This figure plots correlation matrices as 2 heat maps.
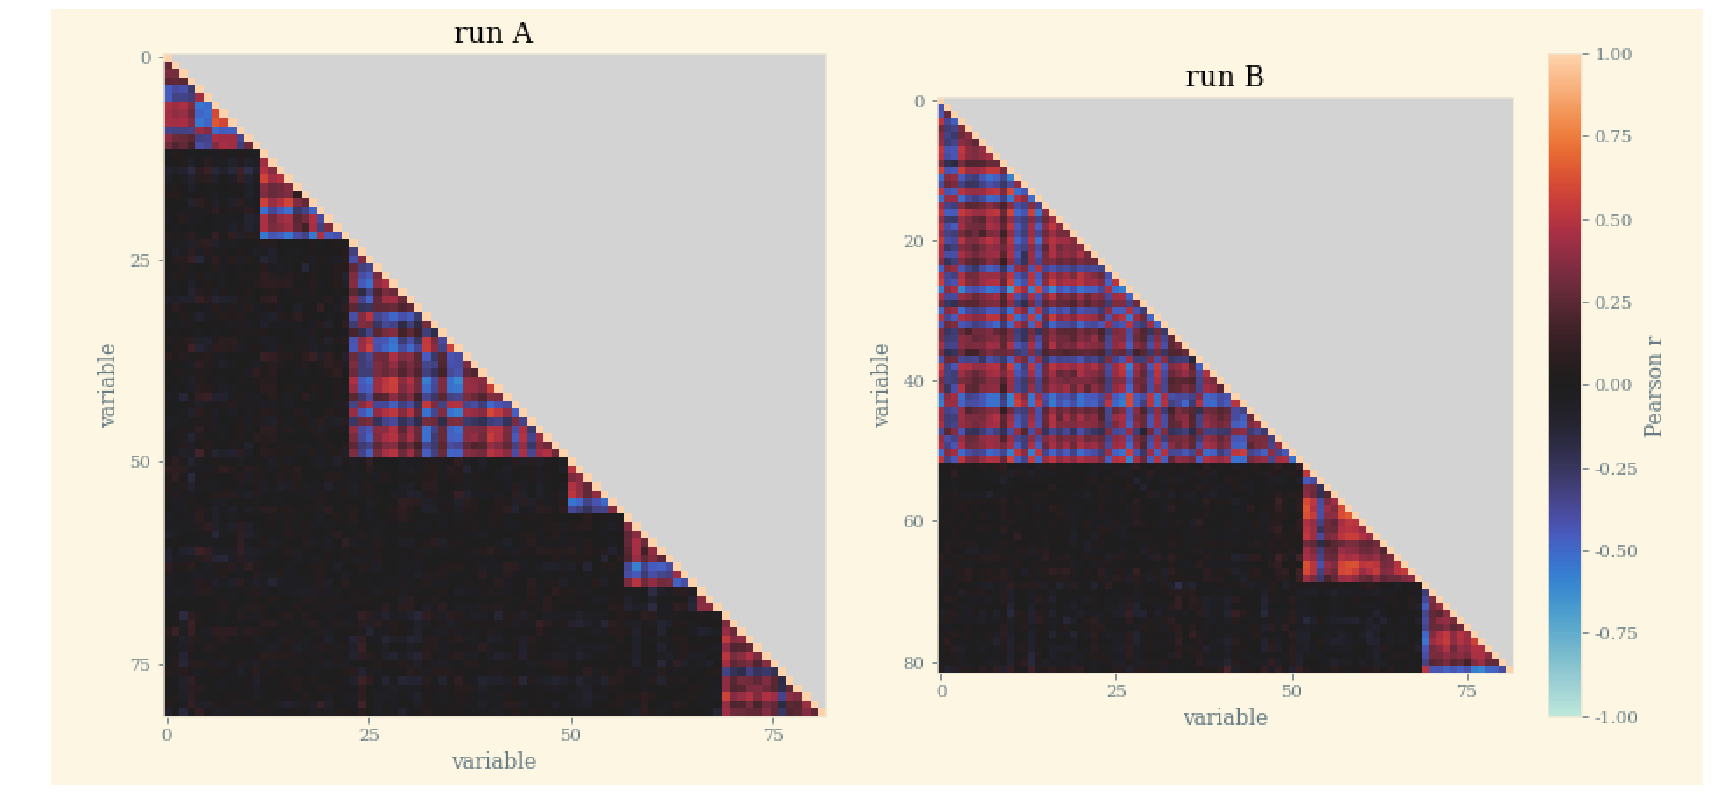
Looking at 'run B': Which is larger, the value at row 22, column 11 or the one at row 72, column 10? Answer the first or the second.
the second
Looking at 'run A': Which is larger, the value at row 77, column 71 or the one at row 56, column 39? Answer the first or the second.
the first
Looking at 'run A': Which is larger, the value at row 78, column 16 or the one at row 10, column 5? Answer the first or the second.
the first
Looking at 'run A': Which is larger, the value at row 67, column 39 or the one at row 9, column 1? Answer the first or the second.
the first
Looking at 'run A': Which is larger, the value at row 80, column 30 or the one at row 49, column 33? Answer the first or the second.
the first
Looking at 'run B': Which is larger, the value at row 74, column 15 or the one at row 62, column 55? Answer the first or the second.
the second
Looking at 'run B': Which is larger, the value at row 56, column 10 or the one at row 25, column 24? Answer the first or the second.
the first
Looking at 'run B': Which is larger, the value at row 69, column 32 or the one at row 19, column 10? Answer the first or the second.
the second
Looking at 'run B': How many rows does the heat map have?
82
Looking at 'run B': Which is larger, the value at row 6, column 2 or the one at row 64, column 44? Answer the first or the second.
the second
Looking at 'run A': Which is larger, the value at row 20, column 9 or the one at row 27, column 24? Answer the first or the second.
the first
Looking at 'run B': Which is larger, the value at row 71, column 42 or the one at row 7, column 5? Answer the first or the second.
the second
